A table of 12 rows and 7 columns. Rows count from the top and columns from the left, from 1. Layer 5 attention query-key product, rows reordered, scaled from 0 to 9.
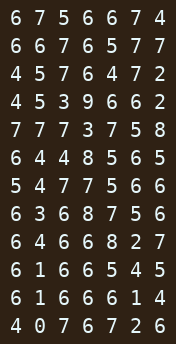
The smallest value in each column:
4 0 3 3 4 1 2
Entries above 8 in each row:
0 0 0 1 0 0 0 0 0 0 0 0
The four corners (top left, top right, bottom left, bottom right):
6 4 4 6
